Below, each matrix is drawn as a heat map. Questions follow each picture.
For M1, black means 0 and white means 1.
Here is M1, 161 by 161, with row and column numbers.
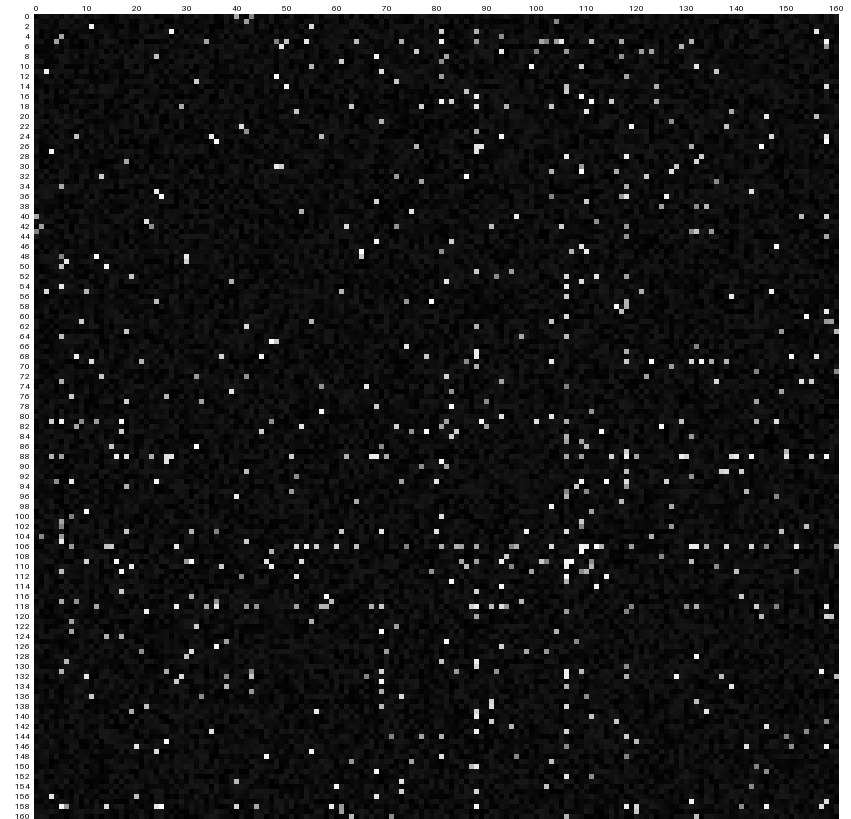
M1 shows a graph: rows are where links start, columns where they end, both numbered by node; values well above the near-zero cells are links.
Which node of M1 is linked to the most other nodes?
node 106
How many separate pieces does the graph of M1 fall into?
1
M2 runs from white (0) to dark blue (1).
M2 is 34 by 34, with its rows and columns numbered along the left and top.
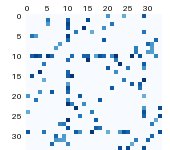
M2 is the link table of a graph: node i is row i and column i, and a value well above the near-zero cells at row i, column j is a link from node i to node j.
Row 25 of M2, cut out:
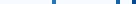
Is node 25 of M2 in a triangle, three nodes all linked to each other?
yes
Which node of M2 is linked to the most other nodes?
node 10
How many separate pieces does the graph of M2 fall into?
3
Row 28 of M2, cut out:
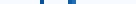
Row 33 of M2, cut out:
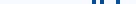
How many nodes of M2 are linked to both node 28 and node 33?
0
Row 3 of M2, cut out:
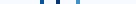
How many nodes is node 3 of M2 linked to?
3
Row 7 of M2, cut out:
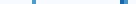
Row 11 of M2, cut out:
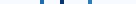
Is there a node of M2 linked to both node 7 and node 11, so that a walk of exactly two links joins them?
no
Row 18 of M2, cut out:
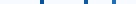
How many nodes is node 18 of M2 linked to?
3
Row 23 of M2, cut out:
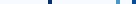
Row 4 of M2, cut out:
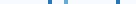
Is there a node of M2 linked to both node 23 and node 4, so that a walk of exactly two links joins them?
yes
